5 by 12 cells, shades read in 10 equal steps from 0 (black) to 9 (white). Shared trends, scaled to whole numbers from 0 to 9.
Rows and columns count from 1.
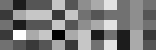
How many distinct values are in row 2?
6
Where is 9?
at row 4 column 2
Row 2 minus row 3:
-2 5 4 4 -5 4 -1 -3 -4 0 0 -1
